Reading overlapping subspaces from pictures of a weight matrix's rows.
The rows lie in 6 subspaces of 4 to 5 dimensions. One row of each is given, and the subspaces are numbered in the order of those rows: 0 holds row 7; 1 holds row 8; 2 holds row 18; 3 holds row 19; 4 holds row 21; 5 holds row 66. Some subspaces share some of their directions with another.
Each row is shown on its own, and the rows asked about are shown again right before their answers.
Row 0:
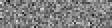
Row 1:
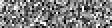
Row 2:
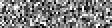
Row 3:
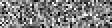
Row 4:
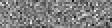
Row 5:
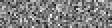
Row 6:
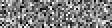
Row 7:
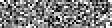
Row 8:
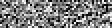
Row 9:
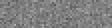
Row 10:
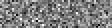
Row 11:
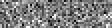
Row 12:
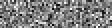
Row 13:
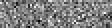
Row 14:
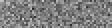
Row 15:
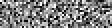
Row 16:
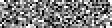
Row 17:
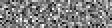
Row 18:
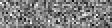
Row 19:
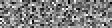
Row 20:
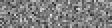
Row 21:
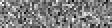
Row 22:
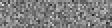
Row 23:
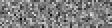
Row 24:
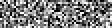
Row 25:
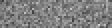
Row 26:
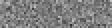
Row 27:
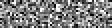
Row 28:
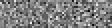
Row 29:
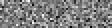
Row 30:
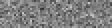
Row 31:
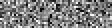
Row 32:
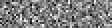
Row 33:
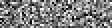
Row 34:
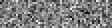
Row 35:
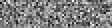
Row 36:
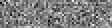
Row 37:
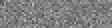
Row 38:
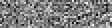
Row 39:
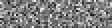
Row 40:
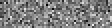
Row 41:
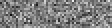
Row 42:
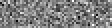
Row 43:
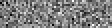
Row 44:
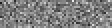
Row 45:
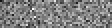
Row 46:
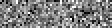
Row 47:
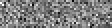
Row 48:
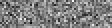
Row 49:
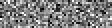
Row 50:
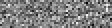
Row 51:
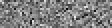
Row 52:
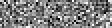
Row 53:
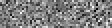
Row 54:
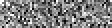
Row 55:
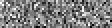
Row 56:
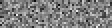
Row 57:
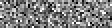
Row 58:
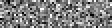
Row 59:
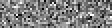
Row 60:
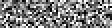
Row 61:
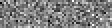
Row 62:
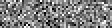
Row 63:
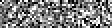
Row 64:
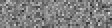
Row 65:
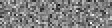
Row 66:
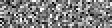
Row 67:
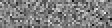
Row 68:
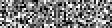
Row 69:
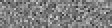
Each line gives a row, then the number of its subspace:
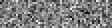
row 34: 4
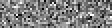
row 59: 2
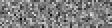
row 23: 3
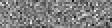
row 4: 5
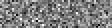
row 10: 1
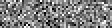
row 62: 2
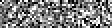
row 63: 4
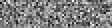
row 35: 5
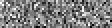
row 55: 0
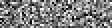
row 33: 3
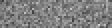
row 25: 0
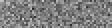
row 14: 4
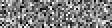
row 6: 2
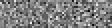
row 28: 3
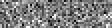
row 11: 1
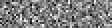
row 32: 1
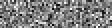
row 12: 0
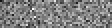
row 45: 4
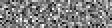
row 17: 1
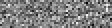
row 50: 1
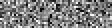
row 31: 4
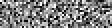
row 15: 5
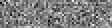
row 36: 2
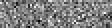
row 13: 1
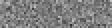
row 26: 1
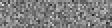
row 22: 2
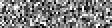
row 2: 0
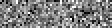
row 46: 4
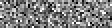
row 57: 1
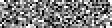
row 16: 0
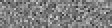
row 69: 5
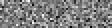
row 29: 3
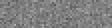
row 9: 4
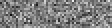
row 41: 2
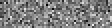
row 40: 4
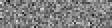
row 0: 5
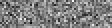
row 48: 2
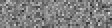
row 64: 5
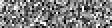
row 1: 0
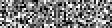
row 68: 2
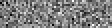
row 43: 0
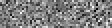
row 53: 5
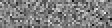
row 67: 3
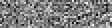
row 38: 1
